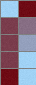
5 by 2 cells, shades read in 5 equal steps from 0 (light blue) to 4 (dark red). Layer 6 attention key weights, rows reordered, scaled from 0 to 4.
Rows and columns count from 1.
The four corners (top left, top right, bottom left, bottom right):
0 4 4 0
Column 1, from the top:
0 3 3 3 4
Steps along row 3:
down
